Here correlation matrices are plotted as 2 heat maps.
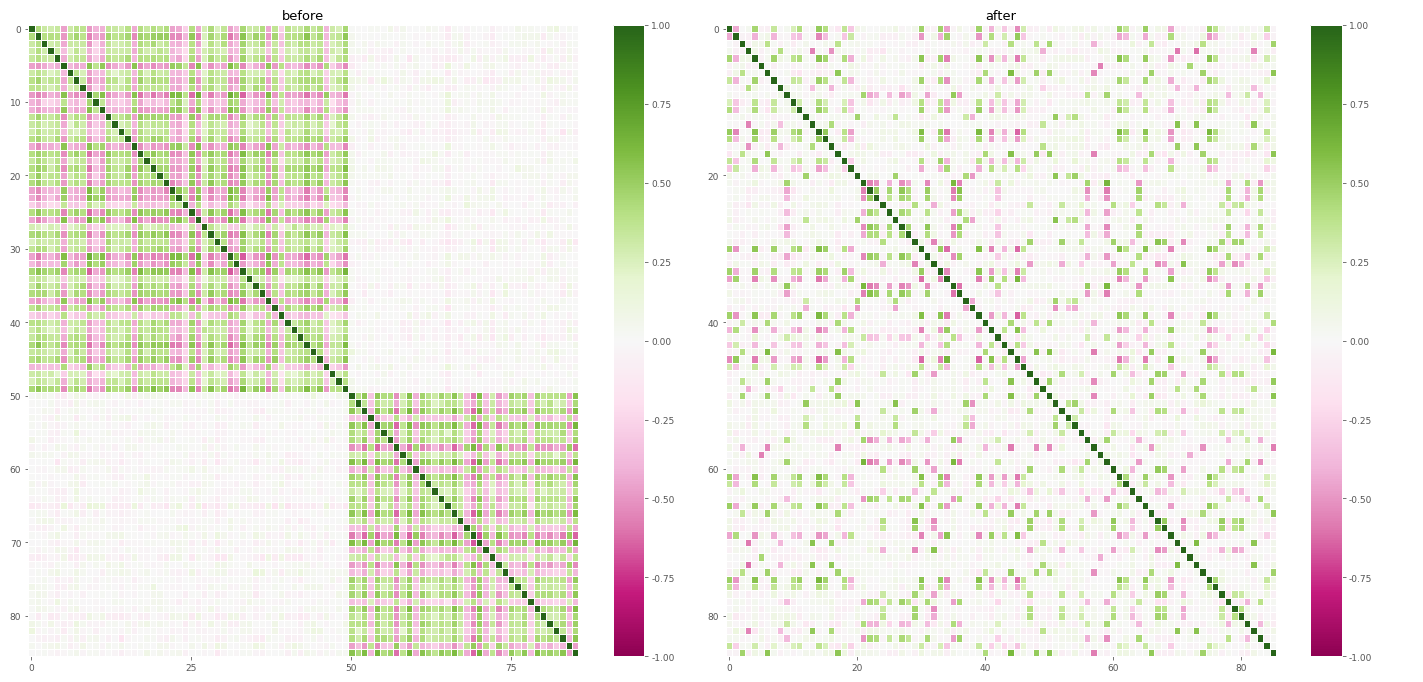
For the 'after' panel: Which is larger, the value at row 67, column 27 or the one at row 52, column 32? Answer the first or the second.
the first
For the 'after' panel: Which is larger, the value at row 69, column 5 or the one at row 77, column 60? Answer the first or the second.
the second
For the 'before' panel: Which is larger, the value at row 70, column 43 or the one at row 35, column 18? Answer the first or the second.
the second
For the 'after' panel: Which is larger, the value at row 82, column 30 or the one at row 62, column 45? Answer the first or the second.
the first
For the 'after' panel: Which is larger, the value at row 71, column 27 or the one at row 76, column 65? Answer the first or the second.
the second
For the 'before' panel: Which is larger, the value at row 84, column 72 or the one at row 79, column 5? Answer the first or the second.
the second
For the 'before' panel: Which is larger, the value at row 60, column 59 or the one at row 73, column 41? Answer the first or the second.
the second
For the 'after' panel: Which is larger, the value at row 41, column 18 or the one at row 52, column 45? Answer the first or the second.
the second
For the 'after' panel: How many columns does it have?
86
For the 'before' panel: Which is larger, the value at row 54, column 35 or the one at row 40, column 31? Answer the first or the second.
the first
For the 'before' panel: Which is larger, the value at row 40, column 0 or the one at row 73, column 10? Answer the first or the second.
the first
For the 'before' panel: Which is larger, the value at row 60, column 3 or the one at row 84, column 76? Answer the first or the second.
the first
